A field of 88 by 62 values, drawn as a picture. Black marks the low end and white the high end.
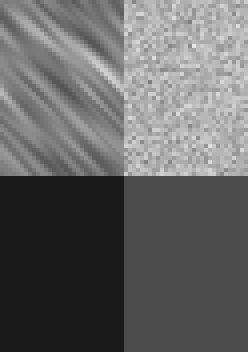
The table splits into 2 rows of 2 panels. Panel 1,1: middling, slanting down to the right. Panel 1,2: high, fine-grained. Panel 2,1: very low, flat. Panel 2,2: low, flat.
